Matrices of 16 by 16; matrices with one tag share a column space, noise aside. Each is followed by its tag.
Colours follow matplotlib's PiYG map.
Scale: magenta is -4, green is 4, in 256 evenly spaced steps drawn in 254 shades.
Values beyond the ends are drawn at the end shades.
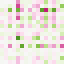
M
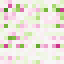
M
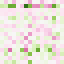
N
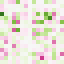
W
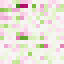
M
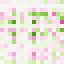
W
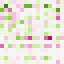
M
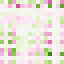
N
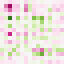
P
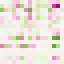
M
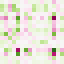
P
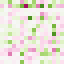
N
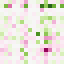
N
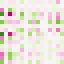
W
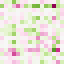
N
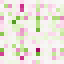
P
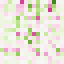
P
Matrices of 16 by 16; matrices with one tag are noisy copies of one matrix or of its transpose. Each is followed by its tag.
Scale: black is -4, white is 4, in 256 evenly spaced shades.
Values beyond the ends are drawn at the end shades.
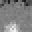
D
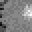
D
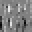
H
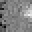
D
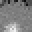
D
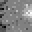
D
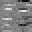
H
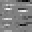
H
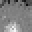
D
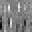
H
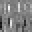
H
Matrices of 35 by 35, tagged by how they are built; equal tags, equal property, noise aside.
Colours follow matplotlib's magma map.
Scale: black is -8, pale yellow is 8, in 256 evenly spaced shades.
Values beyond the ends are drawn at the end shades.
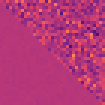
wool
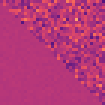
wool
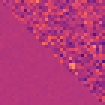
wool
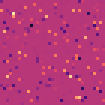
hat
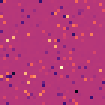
hat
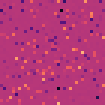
hat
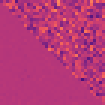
wool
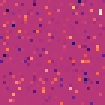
hat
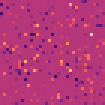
hat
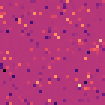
hat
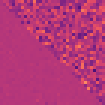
wool
